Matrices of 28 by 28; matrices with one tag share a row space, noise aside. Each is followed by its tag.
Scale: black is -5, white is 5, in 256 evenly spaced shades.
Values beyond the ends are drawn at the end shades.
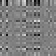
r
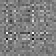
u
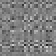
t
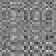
t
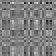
t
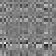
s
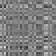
s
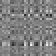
t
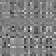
t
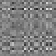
t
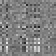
r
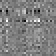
r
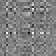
u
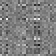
r
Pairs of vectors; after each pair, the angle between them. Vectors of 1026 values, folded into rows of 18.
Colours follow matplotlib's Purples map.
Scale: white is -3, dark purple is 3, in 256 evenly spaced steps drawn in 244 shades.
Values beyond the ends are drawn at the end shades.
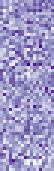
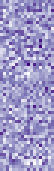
nearly parallel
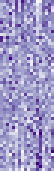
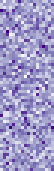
orthogonal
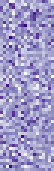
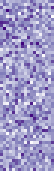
orthogonal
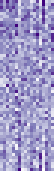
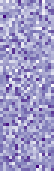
partly opposed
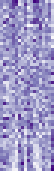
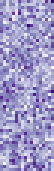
partly opposed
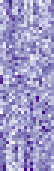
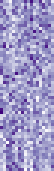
nearly opposite
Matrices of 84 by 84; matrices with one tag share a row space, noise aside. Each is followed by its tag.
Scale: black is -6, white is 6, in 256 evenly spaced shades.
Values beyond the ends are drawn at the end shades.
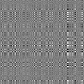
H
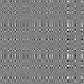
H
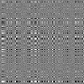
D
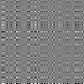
D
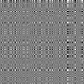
H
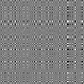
H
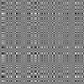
D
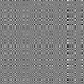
H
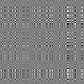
H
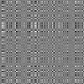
D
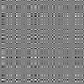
D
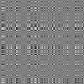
D
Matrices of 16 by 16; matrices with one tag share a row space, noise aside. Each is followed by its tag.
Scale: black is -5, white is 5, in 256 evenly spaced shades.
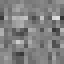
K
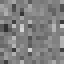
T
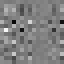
T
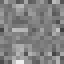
K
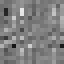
T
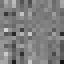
T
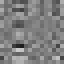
K
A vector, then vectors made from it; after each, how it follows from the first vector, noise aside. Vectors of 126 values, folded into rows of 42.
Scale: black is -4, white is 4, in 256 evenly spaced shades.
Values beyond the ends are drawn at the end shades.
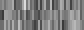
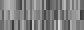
reversed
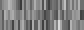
reversed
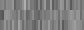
shrunk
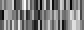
scaled up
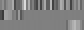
partly zeroed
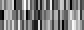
scaled up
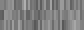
shrunk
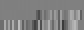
partly zeroed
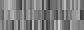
reversed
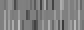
partly zeroed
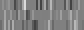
partly zeroed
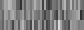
reversed
